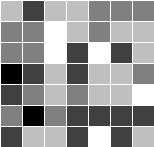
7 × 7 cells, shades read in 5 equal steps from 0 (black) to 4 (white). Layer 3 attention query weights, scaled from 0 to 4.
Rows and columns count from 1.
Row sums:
16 19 17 13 18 8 16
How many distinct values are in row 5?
4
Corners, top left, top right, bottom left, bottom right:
3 2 1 3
